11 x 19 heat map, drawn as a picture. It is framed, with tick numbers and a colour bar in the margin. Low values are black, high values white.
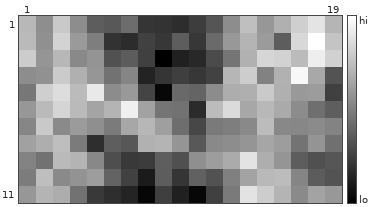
The ninth with the highest average is the top right. The texture is blotchy. There is no overall slope. No regular stripes run through it. On average the colour sits 50% of the way up the scale. The top middle is the ninth with the lowest average.
